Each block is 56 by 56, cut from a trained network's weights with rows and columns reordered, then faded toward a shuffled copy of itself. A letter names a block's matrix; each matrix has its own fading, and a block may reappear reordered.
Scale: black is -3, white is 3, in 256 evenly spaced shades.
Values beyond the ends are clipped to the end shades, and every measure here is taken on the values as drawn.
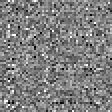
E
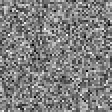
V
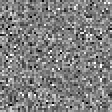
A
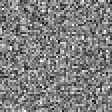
V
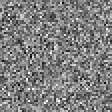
V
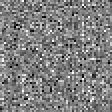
A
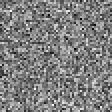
V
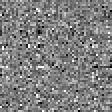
E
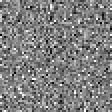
A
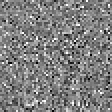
A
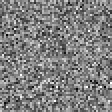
V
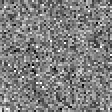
V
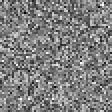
V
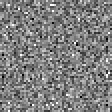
V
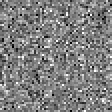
A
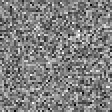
V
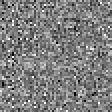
E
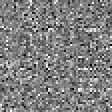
A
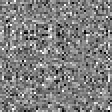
A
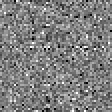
E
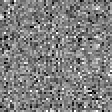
A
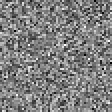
V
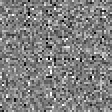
E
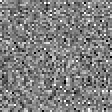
A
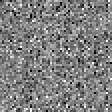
A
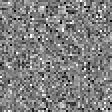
A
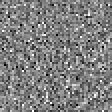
A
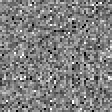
E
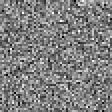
V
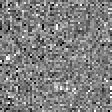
E
